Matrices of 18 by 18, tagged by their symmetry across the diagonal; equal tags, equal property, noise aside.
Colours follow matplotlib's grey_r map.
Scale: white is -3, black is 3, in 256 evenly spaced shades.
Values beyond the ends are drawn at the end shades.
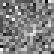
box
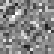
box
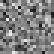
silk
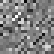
box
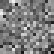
box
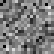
box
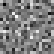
box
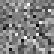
silk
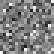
box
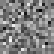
silk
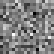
silk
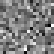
silk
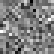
silk
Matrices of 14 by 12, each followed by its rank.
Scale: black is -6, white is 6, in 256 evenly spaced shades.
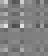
one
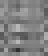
two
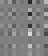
one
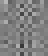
two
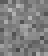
full rank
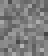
full rank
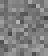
full rank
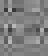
two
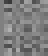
two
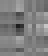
one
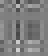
one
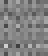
two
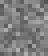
full rank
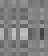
one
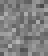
full rank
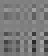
one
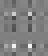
one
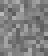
full rank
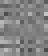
two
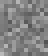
full rank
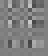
one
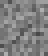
full rank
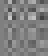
one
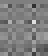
two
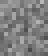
full rank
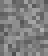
full rank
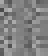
two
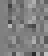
two
